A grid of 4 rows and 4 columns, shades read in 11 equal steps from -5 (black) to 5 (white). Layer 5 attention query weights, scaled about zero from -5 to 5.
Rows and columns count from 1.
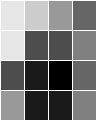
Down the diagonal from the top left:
4 -2 -5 0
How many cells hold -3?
0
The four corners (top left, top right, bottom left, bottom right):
4 -1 1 0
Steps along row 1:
down down down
